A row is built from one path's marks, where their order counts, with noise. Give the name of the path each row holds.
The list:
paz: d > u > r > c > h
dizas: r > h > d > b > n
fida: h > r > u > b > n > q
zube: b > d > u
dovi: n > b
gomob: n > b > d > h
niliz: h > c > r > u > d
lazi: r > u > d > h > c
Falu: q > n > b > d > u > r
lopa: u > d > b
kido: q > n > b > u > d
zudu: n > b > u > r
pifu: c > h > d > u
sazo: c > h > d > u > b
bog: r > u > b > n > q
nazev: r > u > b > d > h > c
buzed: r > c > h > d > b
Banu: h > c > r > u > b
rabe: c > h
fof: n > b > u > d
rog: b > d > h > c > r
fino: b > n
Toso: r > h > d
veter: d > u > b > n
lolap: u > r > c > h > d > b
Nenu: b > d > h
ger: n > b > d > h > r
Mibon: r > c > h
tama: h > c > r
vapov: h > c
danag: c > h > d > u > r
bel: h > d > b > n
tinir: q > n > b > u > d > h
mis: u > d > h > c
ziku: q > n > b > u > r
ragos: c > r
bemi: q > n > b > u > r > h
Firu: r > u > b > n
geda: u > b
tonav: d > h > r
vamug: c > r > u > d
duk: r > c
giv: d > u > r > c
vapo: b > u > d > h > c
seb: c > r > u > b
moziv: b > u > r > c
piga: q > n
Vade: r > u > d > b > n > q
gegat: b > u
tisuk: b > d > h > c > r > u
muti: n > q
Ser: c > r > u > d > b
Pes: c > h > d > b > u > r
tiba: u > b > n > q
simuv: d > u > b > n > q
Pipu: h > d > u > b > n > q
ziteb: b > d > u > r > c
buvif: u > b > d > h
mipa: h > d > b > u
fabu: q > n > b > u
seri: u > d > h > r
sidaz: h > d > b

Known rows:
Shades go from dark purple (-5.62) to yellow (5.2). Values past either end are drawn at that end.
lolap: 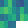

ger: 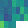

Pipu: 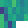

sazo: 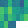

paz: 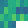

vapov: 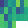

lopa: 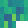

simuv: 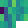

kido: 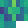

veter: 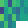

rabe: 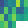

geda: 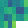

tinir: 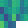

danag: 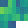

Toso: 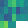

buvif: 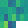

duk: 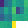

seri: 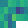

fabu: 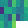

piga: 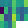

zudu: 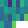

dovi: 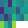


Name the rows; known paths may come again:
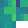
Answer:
vamug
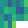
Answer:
geda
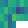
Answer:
seri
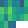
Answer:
sazo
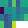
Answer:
bog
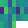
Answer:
Firu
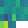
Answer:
sidaz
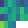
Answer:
buzed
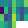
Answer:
piga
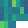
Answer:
dizas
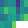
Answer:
seb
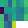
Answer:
tiba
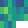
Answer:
Banu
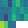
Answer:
gomob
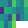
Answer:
fabu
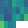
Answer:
ger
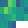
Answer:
niliz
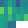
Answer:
Pes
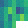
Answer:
giv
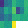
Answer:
duk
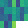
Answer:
ziku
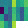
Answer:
muti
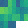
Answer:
danag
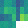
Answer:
Ser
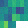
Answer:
tonav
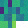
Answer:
fino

